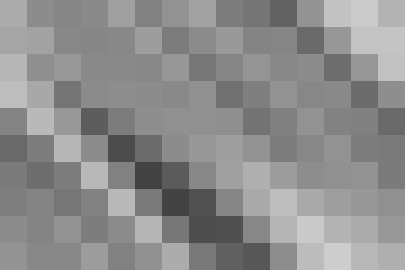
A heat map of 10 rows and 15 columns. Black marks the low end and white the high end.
The grain runs diagonally down to the right. The halves do not mirror each other. The ninth with the highest average is the bottom right. The ninth with the lowest average is the bottom middle.
